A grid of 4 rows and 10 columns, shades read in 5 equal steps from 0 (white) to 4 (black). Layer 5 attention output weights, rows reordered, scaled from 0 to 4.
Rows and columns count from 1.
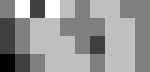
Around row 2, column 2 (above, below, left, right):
0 2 3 1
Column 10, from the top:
2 2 2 2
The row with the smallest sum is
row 1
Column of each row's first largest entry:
3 1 1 1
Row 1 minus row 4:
-2 -3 1 -1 0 1 -1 0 1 0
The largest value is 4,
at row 4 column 1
